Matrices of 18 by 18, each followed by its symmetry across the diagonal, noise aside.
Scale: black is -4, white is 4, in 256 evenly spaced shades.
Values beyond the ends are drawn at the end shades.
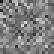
symmetric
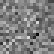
neither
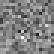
neither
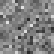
symmetric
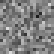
neither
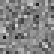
symmetric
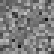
symmetric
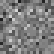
symmetric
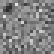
symmetric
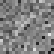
symmetric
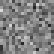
neither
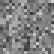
neither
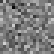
neither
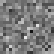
symmetric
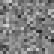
neither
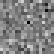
neither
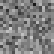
neither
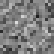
symmetric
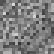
symmetric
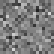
symmetric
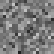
symmetric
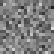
neither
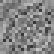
symmetric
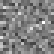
neither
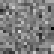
neither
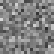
neither
